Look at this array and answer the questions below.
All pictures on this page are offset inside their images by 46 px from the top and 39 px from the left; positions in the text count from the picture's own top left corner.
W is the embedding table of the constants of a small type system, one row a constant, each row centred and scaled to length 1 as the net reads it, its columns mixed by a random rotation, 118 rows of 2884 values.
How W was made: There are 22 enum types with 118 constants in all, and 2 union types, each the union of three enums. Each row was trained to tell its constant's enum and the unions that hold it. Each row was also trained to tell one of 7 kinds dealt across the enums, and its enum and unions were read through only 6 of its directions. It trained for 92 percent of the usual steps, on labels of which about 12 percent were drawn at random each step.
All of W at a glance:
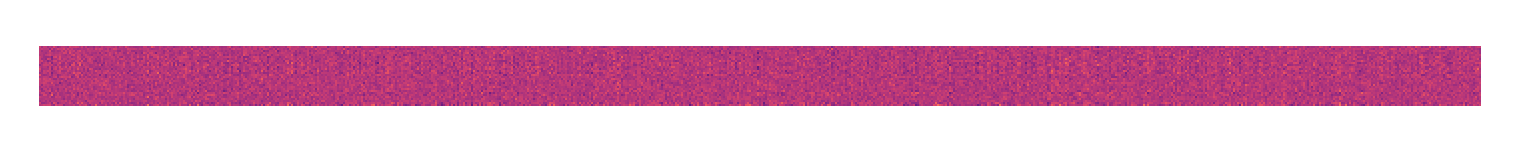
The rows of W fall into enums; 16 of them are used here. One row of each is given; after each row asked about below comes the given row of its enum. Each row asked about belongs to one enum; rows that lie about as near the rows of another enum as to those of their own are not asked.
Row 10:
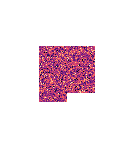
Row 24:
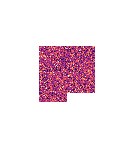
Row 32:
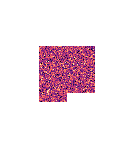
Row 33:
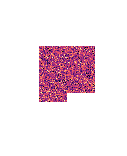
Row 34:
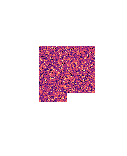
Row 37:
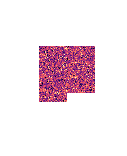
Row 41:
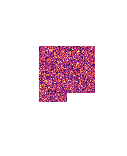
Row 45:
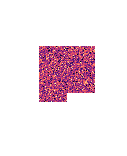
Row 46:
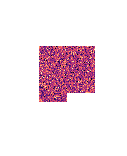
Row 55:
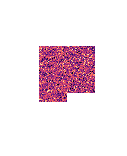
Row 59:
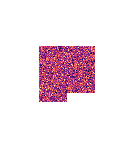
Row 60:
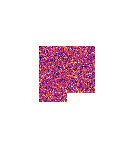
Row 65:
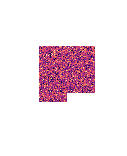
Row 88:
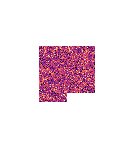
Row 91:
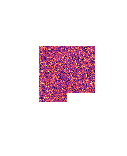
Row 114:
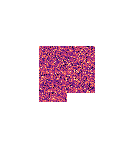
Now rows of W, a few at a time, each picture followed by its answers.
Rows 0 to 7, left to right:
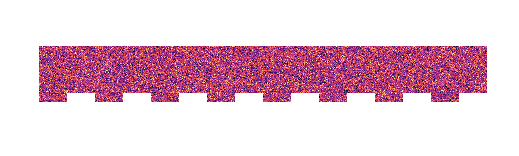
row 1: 114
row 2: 32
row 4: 59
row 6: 60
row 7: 91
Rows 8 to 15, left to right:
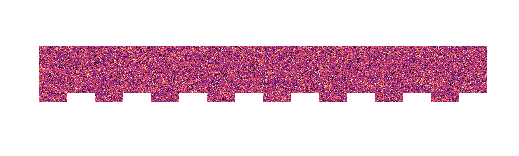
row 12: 60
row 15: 55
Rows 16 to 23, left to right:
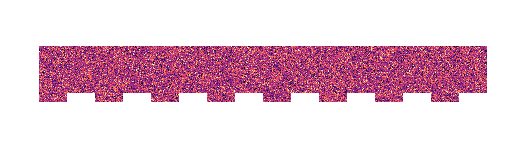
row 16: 24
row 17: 41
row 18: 91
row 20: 91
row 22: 60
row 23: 88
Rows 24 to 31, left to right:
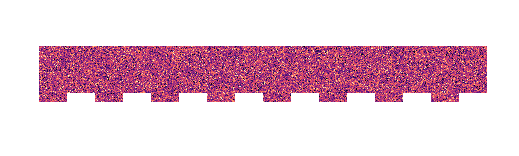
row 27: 60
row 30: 114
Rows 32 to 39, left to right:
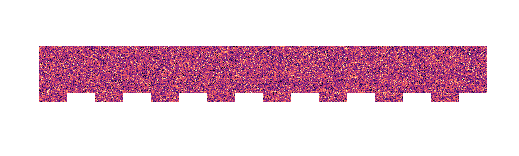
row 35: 37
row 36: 37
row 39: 41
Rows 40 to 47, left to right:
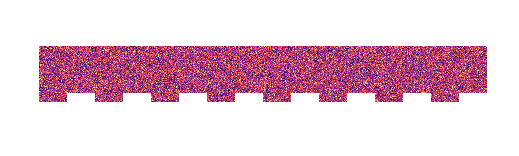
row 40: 32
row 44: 55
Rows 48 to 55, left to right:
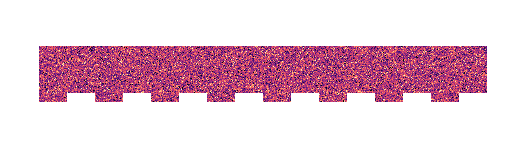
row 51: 59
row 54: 37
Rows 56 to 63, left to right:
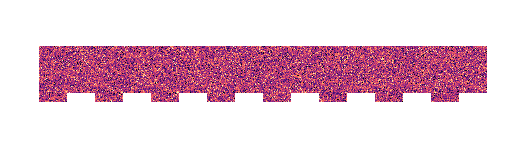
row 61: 55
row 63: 59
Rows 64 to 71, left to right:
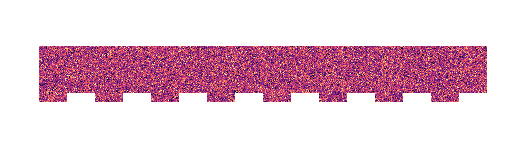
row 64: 37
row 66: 91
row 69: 55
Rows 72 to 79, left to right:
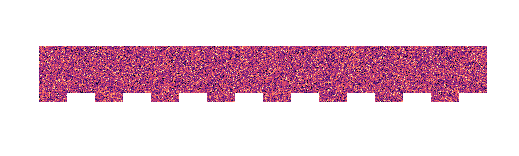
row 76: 60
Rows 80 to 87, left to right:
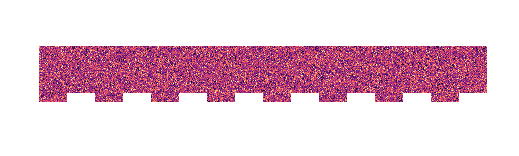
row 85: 59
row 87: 37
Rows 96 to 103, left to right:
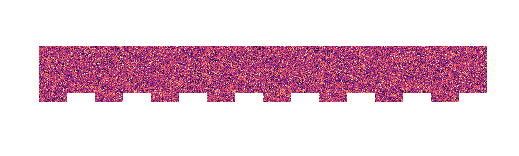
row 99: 32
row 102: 59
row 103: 34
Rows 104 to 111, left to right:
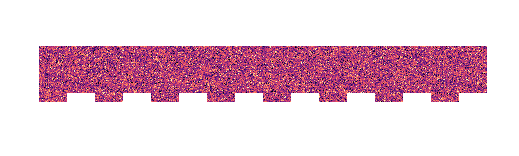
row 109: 32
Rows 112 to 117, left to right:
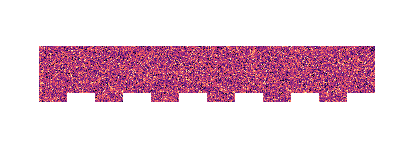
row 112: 55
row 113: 88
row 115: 88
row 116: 91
